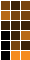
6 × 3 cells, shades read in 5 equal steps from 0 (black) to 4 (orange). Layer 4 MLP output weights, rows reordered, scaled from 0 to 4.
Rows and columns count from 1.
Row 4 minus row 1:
-2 0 1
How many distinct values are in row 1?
2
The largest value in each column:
3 4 4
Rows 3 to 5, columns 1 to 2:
1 1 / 0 1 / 0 2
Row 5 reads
0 2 1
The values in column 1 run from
0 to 3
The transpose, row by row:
2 3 1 0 0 0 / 1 2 1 1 2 4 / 2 2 1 3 1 4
